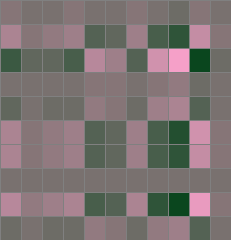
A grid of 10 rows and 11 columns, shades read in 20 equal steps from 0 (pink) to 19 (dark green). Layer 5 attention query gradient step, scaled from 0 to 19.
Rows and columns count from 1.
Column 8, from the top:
10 14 3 9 7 14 14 10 16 8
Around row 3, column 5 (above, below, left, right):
13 9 14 7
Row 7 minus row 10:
-5 -1 -3 -4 5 3 -4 6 9 -9 -1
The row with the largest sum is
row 3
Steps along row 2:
up down down up down down up up down up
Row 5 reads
12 10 11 11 8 9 11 7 6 13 10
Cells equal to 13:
7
